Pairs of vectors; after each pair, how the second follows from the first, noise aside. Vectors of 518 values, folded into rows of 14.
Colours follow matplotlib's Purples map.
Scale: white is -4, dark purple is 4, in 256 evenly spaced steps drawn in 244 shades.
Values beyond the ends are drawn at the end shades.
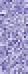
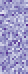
copied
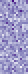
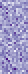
wrapped around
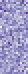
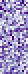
scaled up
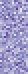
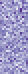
negated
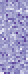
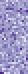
negated
